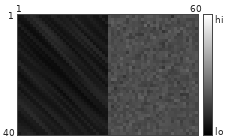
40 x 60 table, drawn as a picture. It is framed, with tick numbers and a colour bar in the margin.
The table splits into one row of 2 panels. Panel 1,1: very low, slanting down to the right, faint in contrast. Panel 1,2: low, fine-grained, faint in contrast.
